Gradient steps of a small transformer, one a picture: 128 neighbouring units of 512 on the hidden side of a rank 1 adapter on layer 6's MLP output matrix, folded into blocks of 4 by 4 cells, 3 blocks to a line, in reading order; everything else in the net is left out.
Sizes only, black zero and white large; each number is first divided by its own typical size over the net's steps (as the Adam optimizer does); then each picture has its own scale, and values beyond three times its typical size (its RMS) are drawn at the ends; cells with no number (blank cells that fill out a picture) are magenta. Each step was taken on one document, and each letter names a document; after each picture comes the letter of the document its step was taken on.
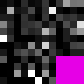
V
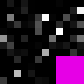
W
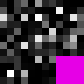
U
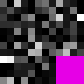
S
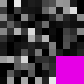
S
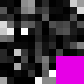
V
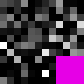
U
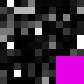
V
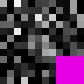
U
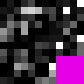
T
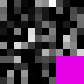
U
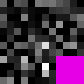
S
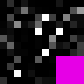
W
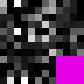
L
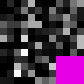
T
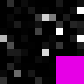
W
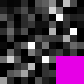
L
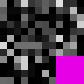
L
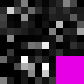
S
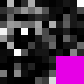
V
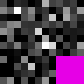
L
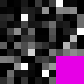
S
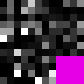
V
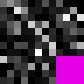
L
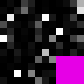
V
